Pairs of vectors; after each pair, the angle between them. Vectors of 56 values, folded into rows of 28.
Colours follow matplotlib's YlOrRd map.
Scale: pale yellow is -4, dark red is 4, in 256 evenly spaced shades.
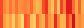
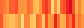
nearly parallel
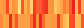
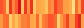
nearly opposite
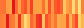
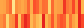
nearly opposite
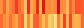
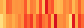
partly opposed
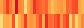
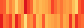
nearly opposite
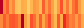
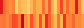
nearly parallel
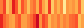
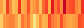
nearly opposite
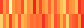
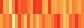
partly aligned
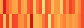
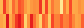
partly aligned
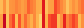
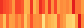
partly opposed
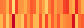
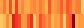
partly aligned
